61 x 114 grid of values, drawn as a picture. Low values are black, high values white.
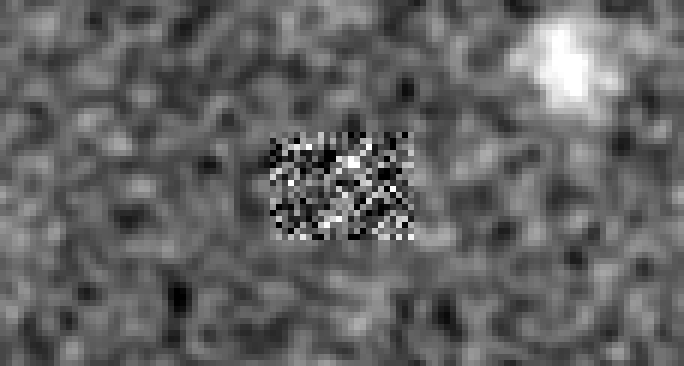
In the centre lies a patch that is rougher than the rest. The values are skewed, with a long tail toward high values. The texture is blotchy. A single bump stands in the top right. Values change most from cell to cell in the centre. The ninth with the highest average is the top right. Overall the values sit about 40% of the way up the scale.
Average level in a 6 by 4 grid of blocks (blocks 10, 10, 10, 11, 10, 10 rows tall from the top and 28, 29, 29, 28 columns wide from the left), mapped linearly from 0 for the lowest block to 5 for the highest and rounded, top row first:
1115
1015
1121
1112
1011
1011
